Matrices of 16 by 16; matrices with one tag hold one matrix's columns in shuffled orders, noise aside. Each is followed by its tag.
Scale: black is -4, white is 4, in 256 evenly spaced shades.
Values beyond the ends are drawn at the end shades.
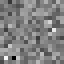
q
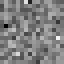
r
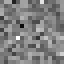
r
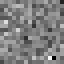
q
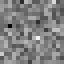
r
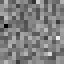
r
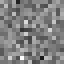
q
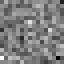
q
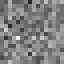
r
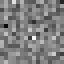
r
